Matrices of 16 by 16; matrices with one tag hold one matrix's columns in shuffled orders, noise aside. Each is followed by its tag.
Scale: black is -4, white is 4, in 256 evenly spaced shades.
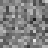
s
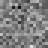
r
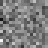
s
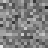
r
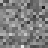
r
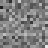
r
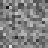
r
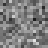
s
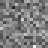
r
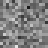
r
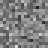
r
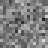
s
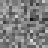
s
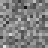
r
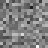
r
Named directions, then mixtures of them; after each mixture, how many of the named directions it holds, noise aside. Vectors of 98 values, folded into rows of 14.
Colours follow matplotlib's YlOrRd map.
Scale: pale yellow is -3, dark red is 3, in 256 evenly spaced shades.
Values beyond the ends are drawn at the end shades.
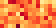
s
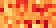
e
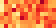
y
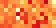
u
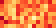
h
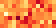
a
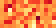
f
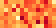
three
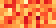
three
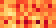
three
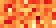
one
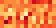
three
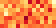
three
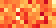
one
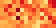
one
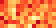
one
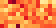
one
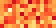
two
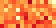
two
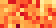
one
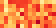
two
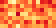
three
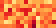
one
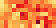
three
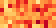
one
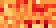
one
